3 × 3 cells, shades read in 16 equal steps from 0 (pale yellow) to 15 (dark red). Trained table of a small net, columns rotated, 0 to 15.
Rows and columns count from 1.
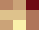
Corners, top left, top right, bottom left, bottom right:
7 15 5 8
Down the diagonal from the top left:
7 3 8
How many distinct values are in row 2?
2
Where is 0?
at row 3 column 2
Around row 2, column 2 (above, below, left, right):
5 0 3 8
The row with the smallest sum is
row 3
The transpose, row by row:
7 3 5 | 5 3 0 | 15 8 8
